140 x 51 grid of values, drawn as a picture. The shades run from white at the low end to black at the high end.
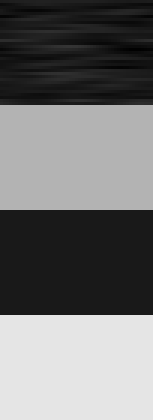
It is made of 4 by 1 panels. Panel 1,1: very high, streaked across, faint in contrast. Panel 2,1: low, flat. Panel 3,1: very high, flat. Panel 4,1: very low, flat.
